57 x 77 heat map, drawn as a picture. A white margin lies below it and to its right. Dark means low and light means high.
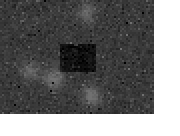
Four bumps rise from the field. In the centre lies a patch that is lower than the rest. The centre is the ninth with the lowest average. A few values lie far out on both sides of the bulk. No overall slope runs across the table. Overall the values sit about 20% of the way up the scale.
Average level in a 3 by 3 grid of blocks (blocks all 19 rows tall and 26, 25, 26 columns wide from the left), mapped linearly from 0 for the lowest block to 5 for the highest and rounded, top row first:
3 4 3 / 4 0 3 / 4 5 3
